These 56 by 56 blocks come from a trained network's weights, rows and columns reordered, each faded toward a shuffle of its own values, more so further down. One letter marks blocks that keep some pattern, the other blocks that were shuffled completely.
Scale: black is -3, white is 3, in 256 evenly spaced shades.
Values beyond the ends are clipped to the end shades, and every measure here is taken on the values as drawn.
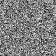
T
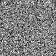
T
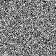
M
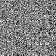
T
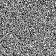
M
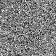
M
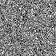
M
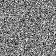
M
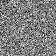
M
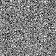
T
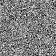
M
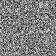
T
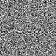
T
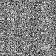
T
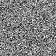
T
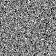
M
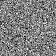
M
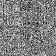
T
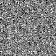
T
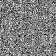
T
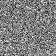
M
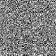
T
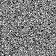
M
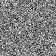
M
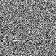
T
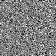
T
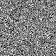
M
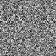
T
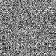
T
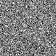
M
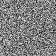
M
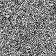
M
